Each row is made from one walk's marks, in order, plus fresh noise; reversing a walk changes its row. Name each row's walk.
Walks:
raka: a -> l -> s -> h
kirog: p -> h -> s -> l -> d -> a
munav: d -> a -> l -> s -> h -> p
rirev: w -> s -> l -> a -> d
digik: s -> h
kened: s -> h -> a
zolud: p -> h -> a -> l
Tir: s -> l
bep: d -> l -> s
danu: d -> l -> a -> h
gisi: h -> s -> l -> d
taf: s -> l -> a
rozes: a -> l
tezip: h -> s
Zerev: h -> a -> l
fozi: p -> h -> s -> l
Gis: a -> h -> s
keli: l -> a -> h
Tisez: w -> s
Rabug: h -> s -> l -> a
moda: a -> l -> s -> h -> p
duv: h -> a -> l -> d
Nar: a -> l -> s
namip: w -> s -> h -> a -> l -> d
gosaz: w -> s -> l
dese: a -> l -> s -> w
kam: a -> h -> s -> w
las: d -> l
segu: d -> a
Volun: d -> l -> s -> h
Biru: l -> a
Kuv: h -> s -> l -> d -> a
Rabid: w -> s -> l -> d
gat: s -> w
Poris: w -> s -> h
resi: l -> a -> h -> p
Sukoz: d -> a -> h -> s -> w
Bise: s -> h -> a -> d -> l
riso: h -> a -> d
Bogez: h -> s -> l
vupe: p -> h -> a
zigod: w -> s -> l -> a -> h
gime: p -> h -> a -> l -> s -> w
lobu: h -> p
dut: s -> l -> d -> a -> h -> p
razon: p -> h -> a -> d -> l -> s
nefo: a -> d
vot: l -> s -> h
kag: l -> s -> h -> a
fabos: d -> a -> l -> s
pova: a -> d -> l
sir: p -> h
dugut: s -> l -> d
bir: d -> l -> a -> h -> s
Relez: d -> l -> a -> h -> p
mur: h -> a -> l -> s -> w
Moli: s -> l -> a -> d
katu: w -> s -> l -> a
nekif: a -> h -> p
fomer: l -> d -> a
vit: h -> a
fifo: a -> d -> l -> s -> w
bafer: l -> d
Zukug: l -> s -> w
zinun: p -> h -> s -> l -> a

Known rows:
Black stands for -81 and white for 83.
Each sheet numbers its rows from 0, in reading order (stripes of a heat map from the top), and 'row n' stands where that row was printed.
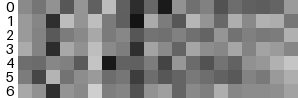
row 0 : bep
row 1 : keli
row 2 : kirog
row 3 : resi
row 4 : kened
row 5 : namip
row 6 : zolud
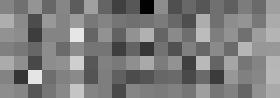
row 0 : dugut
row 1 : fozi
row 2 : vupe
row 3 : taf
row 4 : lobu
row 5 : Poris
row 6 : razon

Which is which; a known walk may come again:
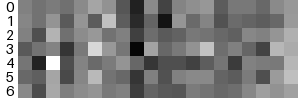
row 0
bir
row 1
bep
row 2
namip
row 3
nefo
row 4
Tisez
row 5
Sukoz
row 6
zigod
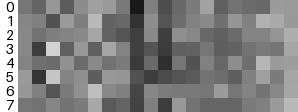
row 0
fifo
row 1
raka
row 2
Kuv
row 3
Rabid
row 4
taf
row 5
gosaz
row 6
razon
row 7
Bise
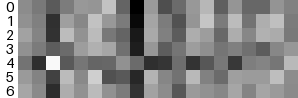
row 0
fomer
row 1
rozes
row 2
keli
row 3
Relez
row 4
gat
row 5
Zerev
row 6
resi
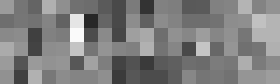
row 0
vot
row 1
Gis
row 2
nekif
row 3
sir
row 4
Zukug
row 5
katu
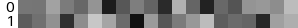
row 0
digik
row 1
segu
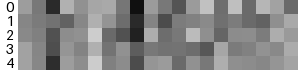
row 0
Biru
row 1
munav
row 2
duv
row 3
zinun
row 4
zolud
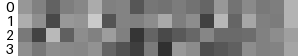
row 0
kirog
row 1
lobu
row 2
rirev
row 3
gisi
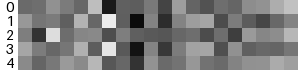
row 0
kened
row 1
las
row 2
Poris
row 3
bafer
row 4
mur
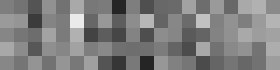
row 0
Nar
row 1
vupe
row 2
Rabug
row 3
fozi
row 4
Volun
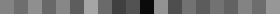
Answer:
dugut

